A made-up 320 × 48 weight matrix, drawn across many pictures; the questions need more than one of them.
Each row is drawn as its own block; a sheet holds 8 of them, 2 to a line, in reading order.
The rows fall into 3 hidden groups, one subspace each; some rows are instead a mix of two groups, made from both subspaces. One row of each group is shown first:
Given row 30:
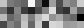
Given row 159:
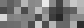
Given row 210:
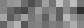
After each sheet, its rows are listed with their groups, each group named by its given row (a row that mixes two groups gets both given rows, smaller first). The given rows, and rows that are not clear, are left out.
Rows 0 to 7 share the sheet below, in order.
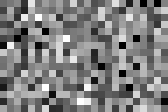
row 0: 210
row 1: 30 and 210
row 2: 159
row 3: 159
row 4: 210
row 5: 159
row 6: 30
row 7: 30
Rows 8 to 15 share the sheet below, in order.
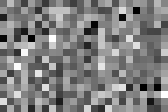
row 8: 159
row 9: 159
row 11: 30
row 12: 159
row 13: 30 and 159
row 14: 159
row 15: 210
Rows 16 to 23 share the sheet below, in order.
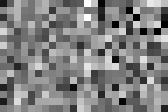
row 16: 30
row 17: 30
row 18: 30
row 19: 210
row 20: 159
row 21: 30 and 159
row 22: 30 and 210
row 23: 30 and 159
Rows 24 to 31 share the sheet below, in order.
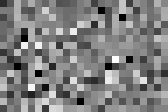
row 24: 30
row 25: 159
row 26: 210
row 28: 159
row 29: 30 and 210
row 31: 210
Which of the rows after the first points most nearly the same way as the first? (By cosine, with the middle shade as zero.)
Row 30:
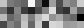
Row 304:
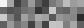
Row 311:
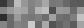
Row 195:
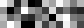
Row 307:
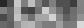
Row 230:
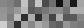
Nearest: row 304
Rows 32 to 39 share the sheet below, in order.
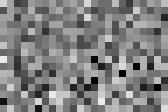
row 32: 30 and 210
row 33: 30
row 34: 30 and 210
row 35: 210
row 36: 30 and 159
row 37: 159
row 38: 159
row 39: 30 and 210
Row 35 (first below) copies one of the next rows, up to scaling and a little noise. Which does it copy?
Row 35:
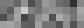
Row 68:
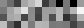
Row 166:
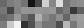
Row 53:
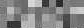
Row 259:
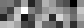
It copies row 259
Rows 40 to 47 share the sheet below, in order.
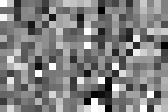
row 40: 30
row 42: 159 and 210
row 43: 30
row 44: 159
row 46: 159
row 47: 159
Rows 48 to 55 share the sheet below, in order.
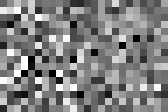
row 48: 159 and 210
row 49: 30
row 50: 159
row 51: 159
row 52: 210
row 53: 210
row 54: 210
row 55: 210
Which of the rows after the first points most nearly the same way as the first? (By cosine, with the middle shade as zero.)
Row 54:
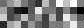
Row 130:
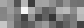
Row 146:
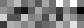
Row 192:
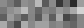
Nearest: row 146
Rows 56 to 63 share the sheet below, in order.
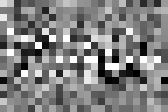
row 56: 30
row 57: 210
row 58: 30 and 159
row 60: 210
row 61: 30
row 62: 159
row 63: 210
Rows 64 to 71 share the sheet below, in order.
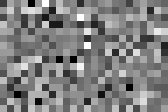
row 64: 30
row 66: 30
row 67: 30 and 159
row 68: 210
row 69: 210
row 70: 159
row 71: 159
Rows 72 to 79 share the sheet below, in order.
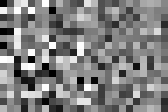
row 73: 30
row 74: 30
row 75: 210
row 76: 30
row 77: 159
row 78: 30
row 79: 30
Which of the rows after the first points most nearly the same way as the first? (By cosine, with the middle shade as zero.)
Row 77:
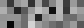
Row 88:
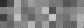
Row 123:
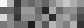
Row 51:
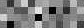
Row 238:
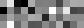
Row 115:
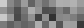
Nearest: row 51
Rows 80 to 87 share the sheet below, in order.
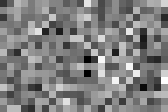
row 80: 30
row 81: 30
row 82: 210
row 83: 159
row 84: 210
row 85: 30
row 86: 30 and 210
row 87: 210
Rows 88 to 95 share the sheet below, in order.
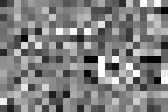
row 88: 30
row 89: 210
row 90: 210
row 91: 30
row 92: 210
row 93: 30
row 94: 159
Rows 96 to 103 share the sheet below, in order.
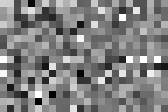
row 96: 30
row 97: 159
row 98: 210
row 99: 210
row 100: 30
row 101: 210
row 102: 159
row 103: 159
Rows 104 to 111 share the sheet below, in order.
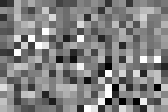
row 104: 30
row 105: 159
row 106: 159 and 210
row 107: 159
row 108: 210
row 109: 210
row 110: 30
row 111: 210
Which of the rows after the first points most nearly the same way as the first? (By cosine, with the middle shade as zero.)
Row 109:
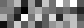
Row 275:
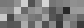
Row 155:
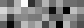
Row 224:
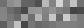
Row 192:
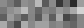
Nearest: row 224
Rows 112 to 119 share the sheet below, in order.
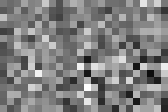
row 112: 159
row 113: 210
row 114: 30
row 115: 30 and 159
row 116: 210
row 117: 30 and 210
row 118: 210
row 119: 30
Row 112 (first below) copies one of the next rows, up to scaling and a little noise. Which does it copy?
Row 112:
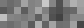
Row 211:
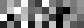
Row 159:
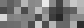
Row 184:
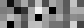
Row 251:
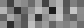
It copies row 159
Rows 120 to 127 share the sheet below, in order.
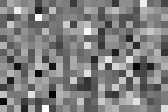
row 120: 159
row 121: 30 and 159
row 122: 159
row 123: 30
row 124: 159
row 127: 30
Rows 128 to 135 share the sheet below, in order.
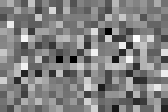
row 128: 159
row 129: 210
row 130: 30 and 210
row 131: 159
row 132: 210
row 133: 30
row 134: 210
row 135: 30 and 159
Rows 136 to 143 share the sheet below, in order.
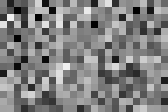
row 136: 159
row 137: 159
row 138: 159
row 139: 210
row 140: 159
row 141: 30
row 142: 30
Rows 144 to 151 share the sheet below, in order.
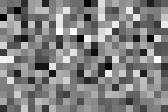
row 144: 159
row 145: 30
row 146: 210
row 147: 159
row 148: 30 and 159
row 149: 210
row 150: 30 and 159
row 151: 30
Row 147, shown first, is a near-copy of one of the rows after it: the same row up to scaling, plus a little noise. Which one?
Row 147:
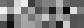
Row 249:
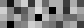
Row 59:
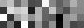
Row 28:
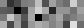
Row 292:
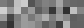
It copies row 292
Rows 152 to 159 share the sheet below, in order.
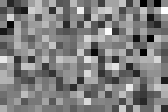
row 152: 159 and 210
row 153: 210
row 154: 30
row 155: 159
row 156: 30
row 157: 30
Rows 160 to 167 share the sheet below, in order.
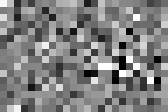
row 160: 30
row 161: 30
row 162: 30 and 210
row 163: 159
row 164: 159
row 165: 159 and 210
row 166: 210
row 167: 210
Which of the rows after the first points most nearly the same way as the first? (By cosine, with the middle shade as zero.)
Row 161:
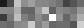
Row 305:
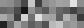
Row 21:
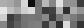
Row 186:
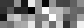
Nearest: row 186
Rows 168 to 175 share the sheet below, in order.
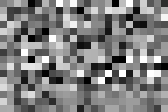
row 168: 210
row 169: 30
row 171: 159
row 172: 30
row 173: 210
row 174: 30
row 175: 30 and 210
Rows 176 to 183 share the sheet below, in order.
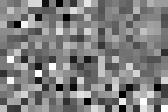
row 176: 210
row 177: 30
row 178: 210
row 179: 30
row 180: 159
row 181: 30
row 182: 210
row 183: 159
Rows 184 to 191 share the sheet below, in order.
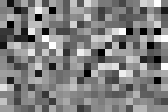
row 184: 159
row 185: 30 and 210
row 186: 30 and 159
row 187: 210
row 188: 159
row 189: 210
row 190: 30
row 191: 30
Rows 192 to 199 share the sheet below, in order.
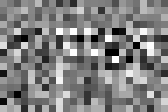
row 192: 210
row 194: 210
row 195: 30 and 210
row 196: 159
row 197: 30
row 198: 159
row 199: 30 and 159
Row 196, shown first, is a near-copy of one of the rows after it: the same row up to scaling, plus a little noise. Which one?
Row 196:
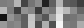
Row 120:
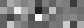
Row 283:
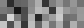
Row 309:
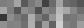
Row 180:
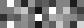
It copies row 309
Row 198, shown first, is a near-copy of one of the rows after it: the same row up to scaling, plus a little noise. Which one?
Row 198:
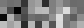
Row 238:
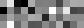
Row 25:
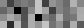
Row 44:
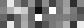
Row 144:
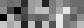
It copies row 144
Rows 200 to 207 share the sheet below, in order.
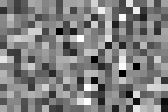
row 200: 159
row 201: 159
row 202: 210
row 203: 210
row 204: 30
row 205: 159
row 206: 30
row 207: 30
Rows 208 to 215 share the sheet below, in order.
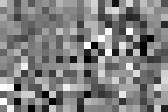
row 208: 30
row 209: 30
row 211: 159
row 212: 210
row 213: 30
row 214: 30 and 159
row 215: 159
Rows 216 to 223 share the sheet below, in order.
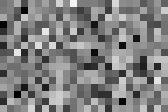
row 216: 210
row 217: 210
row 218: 30 and 210
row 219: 159
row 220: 159
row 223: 159
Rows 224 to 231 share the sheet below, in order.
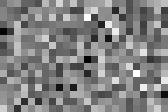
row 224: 210
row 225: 159 and 210
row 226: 30
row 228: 159 and 210
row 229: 30
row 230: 210
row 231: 210
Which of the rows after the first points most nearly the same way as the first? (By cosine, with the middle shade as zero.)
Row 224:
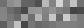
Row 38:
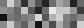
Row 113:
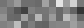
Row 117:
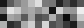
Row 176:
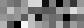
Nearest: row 113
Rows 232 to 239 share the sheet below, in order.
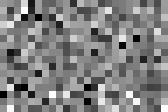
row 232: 210
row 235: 159
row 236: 159
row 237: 210
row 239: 30
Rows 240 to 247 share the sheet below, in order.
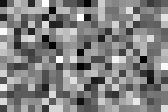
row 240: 30
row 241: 30
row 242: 30
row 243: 159
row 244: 210
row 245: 159 and 210
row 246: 30
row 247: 30
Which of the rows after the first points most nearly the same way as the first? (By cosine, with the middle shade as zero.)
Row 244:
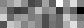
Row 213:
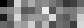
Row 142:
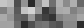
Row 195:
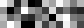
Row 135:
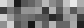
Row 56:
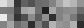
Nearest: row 195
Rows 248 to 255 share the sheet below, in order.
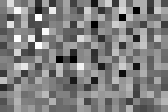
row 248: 159
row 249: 159
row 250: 159 and 210
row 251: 159
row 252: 210
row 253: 159
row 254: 30
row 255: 30
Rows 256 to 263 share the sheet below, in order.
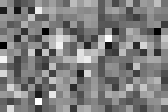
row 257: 30
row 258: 159
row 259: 210
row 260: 30
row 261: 30
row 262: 159
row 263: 30
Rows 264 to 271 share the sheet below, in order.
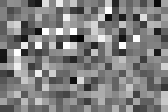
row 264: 210
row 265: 210
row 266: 210
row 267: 159
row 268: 30 and 159
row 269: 159 and 210
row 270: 159 and 210
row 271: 30
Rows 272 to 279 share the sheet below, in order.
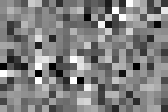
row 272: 210
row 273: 210
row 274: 159
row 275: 159
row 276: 159
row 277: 159
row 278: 30
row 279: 30
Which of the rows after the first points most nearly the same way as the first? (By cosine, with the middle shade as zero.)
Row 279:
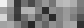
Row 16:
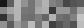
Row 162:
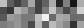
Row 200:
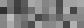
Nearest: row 200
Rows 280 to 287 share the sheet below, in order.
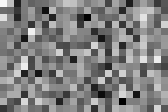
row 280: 30
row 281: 159
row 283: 159
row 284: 210
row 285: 210
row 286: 159 and 210
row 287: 159
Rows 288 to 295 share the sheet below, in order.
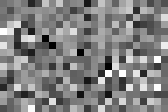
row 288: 210
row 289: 30
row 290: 30
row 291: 30
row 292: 159
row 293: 210
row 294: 30 and 210
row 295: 210
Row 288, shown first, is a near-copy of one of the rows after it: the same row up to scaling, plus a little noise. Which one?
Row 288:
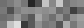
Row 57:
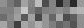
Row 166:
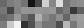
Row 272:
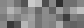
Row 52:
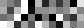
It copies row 166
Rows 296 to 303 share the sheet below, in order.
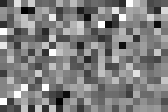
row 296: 30 and 210
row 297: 210
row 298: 30
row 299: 159
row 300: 159
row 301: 30
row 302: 159
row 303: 30
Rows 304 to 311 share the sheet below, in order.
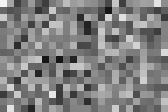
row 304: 30
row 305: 30 and 210
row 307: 30
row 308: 210
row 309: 159
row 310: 159
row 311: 30
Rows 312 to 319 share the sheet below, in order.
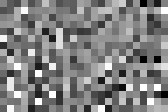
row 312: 159 and 210
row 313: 210
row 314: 159
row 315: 30
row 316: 159
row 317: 210
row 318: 159
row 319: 210
